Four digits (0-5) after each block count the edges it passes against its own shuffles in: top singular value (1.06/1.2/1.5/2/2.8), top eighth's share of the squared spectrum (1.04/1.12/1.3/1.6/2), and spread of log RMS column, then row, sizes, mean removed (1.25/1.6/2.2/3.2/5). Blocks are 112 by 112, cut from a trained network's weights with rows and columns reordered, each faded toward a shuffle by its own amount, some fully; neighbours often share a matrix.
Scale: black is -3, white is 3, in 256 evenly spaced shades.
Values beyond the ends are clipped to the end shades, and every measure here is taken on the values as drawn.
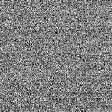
3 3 1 1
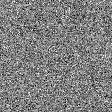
2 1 0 0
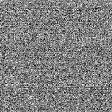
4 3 1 2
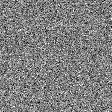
1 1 0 0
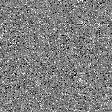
3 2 0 1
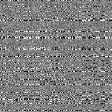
5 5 1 4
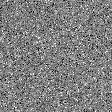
1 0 0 0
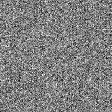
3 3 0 1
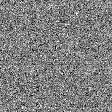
2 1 0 0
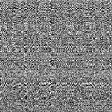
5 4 3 3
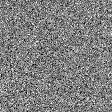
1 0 0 0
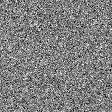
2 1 0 0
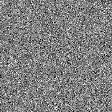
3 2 1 0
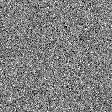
0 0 0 0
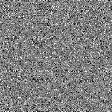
4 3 0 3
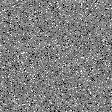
0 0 0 0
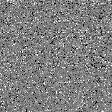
3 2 0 2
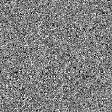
3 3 1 2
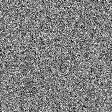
1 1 0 0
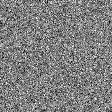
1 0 0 0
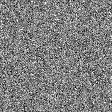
1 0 0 0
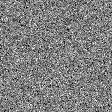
0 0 0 0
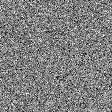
0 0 0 0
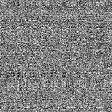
4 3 1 2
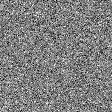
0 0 0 0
